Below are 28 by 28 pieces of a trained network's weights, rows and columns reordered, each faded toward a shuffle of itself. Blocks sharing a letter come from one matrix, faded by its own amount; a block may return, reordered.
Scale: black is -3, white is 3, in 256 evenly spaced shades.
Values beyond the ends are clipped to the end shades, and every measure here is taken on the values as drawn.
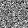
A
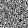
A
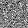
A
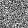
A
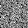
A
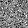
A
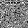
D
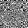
D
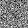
A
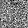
A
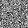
A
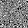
D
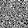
D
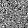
A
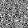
D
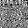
D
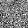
D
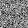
A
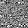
D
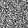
A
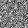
A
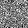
A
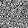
D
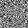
D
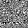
D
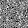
A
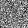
A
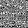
D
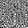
D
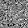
D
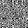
D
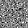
D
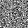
A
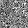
A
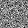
A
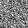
A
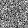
A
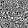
D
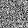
A
